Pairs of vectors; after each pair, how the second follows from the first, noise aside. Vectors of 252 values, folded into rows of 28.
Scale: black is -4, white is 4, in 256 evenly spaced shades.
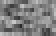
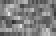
negated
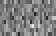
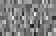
negated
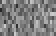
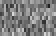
shuffled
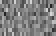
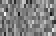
negated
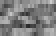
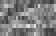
negated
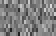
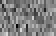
shuffled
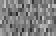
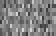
negated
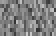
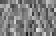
negated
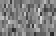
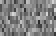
shuffled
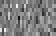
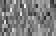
shuffled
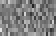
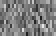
shuffled
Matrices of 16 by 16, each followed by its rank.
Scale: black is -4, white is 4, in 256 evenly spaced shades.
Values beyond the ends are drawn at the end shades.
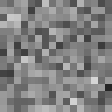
full rank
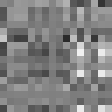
two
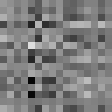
two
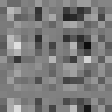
two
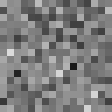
full rank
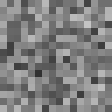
full rank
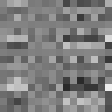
two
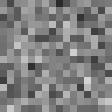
full rank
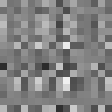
two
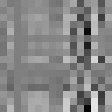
two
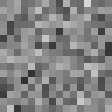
full rank
